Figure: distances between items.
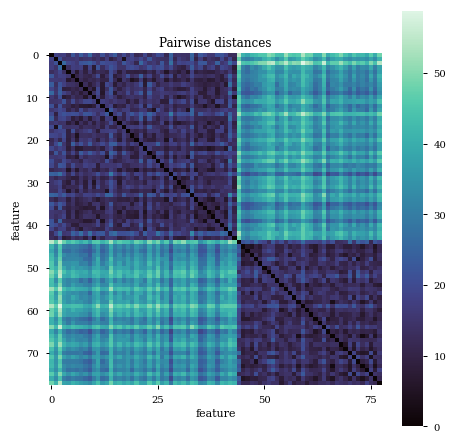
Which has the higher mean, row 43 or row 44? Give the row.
44
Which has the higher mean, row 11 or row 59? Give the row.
59
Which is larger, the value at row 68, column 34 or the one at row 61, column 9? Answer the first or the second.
the first
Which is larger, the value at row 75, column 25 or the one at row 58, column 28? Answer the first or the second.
the first
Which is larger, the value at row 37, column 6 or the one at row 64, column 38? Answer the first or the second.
the second
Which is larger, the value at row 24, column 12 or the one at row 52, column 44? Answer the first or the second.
the second
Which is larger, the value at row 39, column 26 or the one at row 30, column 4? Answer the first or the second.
the first
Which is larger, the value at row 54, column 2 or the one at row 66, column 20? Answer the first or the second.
the first
